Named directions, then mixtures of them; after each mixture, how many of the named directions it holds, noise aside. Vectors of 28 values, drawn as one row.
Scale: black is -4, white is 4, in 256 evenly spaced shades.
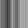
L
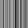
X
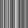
two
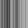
one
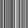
one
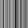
one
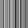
one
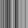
two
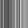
two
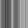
one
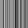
one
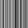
one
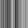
two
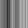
one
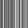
one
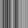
two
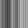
one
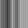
one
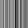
one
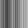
one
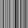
one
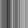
one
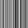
one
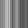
one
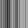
one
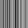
two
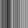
one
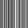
one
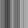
one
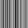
two
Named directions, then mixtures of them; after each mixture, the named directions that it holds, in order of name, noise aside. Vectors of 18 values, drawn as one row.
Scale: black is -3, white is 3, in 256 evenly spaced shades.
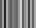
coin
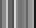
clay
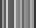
clay, coin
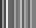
clay, coin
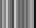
clay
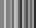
clay, coin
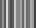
clay, coin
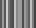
clay, coin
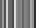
clay, coin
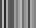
clay, coin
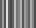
clay, coin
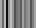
clay, coin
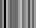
coin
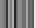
clay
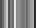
clay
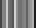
clay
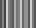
clay, coin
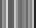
clay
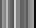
clay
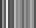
clay, coin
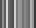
clay, coin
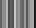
clay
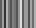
coin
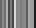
clay
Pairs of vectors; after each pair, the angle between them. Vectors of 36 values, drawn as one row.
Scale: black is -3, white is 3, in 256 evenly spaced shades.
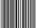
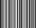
nearly opposite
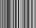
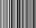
partly opposed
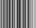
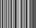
nearly opposite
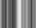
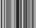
partly opposed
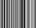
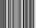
partly opposed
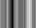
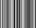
partly opposed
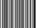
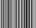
partly opposed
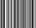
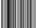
orthogonal
